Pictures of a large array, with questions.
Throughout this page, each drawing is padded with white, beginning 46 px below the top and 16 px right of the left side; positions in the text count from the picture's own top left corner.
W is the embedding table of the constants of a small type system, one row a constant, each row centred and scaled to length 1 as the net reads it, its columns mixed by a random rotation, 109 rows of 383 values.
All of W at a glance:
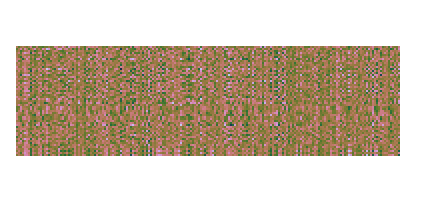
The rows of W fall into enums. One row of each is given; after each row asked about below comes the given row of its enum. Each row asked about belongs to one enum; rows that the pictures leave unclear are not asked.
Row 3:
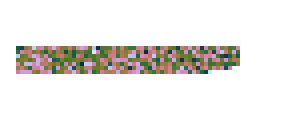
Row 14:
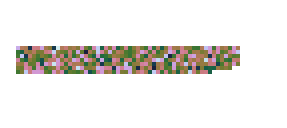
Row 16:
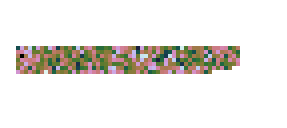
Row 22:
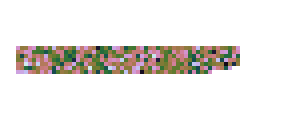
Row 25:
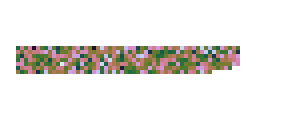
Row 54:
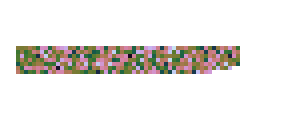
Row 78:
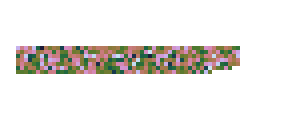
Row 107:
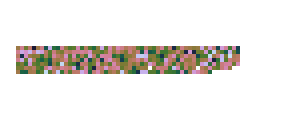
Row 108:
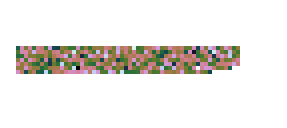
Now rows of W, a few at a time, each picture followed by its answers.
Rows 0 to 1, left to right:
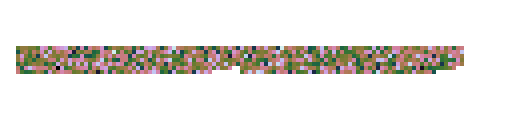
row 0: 54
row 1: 14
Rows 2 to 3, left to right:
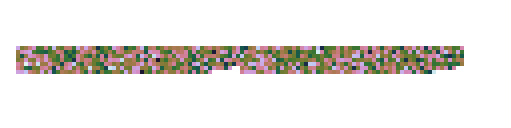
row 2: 22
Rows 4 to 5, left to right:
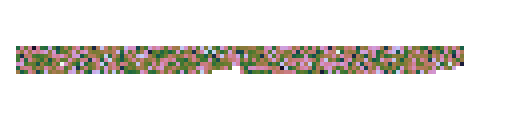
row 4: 25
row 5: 54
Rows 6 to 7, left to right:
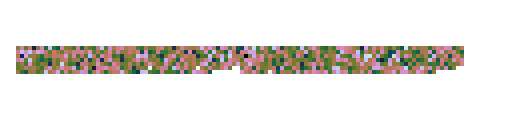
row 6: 107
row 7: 16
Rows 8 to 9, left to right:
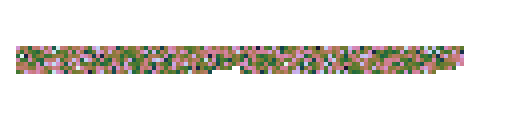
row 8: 14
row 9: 25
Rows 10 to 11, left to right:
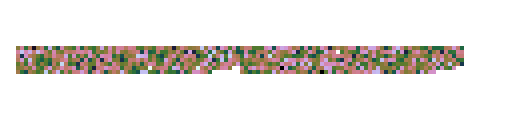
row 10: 107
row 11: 54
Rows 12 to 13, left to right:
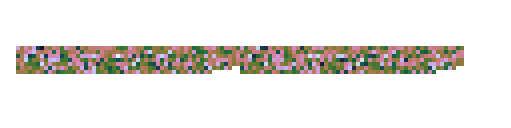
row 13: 78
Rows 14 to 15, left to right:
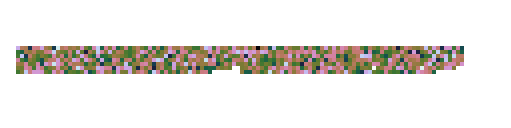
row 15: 107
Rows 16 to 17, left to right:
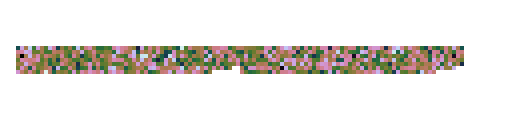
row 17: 54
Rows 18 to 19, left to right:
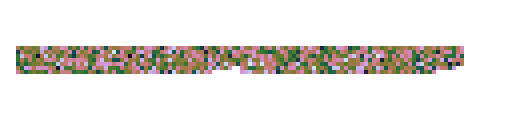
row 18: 54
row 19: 22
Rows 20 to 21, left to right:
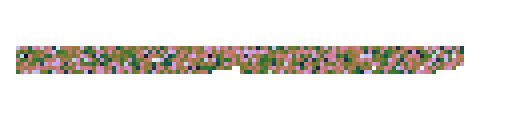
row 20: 14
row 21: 107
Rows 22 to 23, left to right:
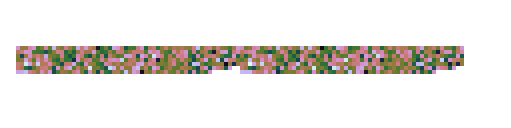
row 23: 22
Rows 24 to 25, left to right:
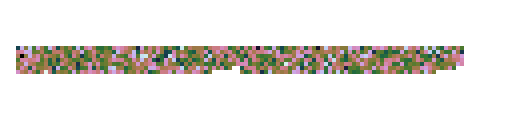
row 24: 16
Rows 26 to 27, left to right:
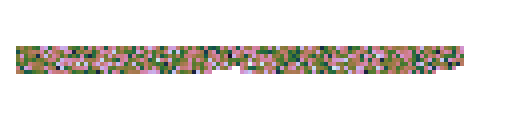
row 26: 54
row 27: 22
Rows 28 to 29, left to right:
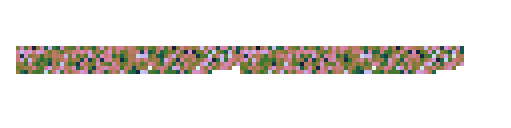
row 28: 107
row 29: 107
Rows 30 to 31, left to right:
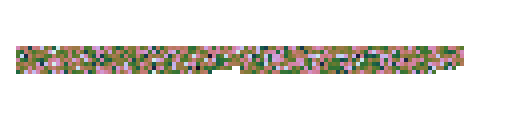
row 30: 14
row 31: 78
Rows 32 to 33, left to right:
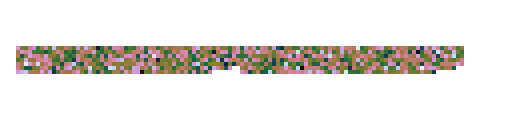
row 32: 22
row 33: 108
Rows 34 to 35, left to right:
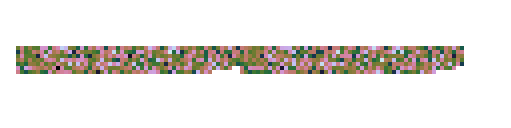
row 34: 54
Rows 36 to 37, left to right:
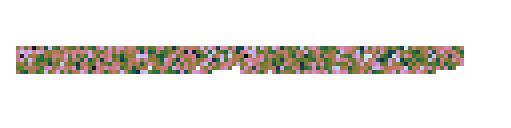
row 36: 107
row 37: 16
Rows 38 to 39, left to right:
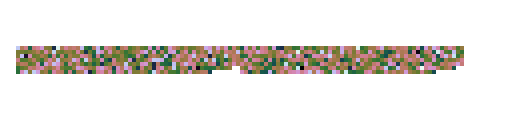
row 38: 14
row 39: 108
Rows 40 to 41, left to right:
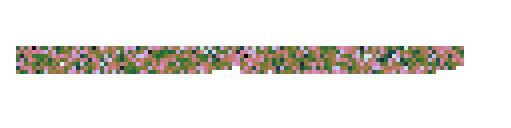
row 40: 25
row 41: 16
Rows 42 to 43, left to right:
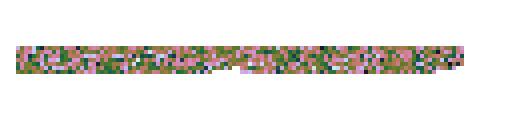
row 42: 78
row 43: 22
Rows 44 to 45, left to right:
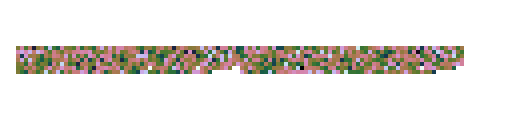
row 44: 107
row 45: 108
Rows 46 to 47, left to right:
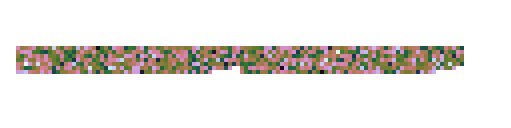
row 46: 22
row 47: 54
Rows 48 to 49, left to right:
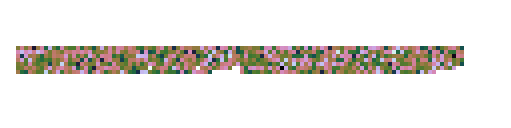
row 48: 107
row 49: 54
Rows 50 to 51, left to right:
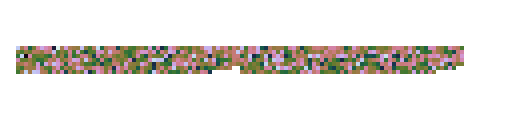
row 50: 14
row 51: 78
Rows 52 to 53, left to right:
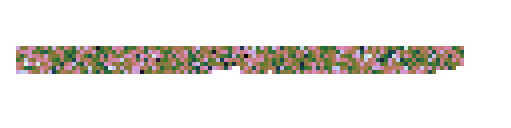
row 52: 22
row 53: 16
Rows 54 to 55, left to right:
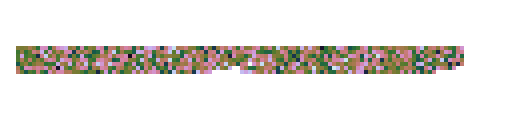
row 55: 22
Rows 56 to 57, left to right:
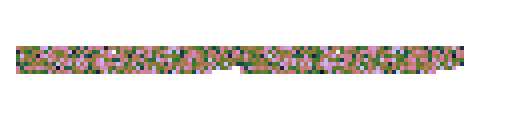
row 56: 54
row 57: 54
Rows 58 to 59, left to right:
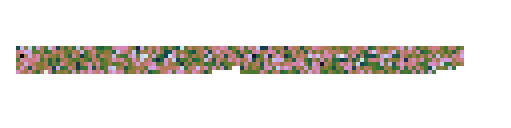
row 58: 16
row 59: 78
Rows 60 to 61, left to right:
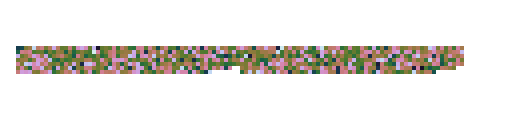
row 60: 3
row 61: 14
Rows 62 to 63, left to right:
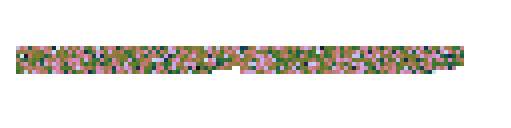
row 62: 14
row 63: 3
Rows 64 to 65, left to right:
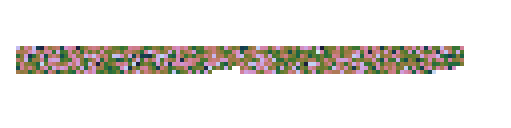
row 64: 78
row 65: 3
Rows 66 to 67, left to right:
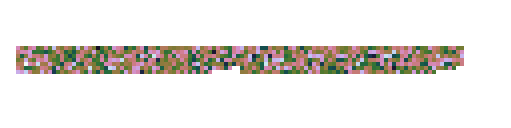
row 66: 22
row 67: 78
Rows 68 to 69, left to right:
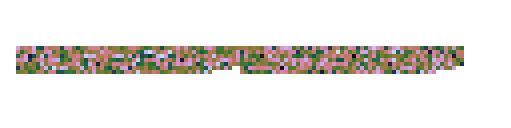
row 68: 78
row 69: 54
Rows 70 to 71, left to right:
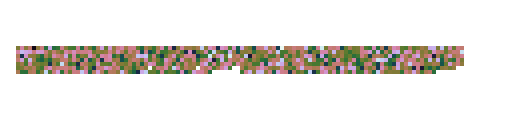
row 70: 107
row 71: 14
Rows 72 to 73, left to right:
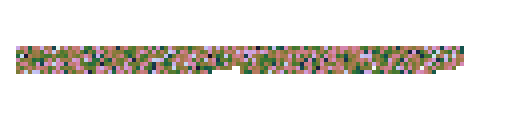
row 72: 14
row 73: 107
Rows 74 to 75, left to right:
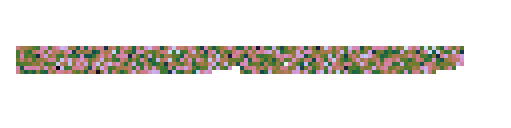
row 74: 54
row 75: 25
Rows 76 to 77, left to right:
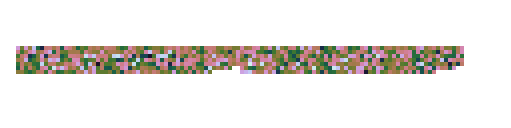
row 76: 78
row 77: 22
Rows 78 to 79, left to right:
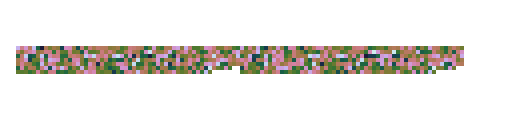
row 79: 78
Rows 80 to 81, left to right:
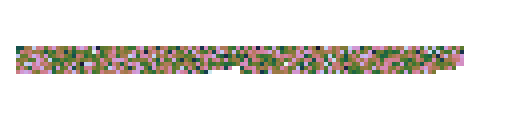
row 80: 3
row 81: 25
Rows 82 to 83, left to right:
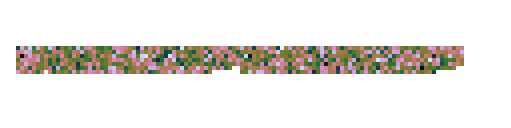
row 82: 16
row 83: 14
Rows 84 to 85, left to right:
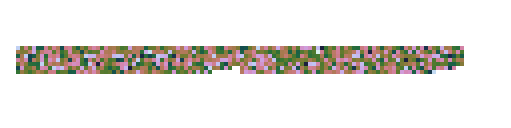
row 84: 78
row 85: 3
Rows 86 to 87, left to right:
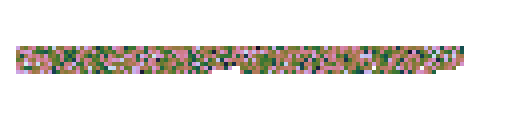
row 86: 22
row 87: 107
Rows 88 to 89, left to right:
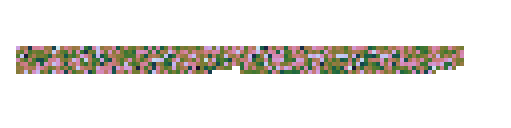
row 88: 14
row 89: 78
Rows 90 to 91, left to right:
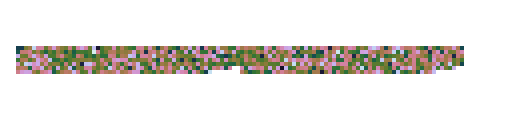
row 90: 3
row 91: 54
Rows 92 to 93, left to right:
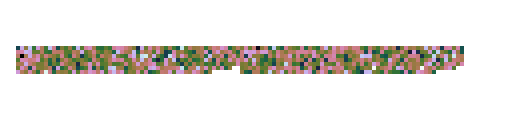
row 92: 16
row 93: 107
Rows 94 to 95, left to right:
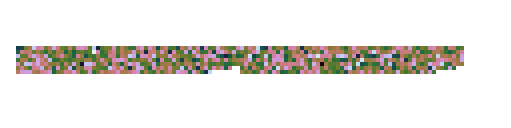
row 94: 3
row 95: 78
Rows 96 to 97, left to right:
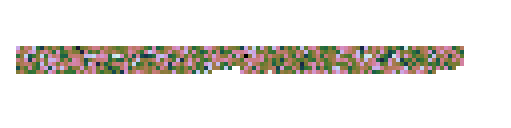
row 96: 78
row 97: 16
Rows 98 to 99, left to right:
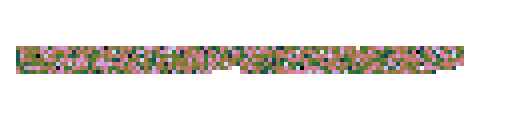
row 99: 108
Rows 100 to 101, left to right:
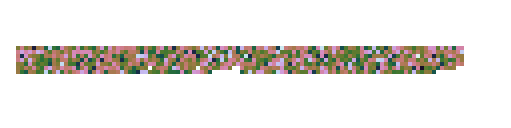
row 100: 107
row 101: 14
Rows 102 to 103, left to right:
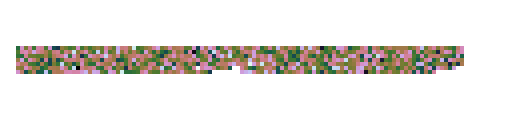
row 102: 108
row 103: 22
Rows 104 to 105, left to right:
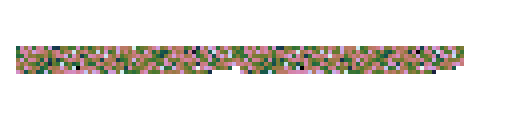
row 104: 108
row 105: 108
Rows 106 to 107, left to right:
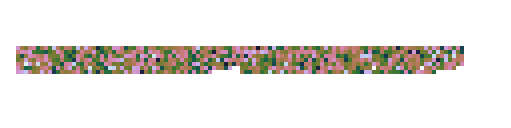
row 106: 22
